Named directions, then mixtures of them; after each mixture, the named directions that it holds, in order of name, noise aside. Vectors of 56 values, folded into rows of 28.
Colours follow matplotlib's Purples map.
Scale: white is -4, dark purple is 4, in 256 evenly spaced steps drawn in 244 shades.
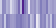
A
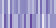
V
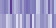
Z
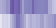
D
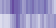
D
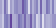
A, V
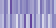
V, Z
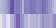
D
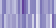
A, Z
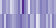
A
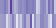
Z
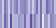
V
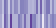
V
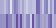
Z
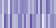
V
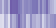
D, V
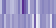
A, Z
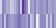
A
